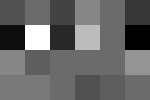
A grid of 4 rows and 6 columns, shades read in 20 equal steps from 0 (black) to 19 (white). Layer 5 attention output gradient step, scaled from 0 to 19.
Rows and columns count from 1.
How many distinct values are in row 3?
4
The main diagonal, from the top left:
6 19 8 6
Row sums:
41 45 52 47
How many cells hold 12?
0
